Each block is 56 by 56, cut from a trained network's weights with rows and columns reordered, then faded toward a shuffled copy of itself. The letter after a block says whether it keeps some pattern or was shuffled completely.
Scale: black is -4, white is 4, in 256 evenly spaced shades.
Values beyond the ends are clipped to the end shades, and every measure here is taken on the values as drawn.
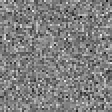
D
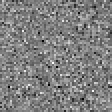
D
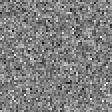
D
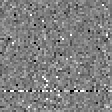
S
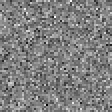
D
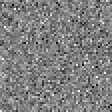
D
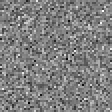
D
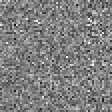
S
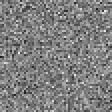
D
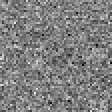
S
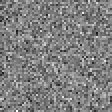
D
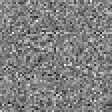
S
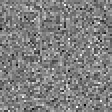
S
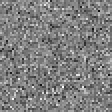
D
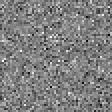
S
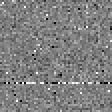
S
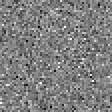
D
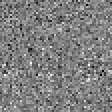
S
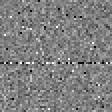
S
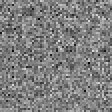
S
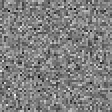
S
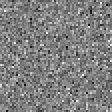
D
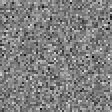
D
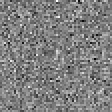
S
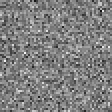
S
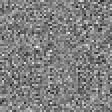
S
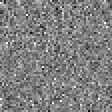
S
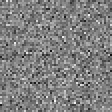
S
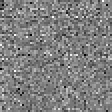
S
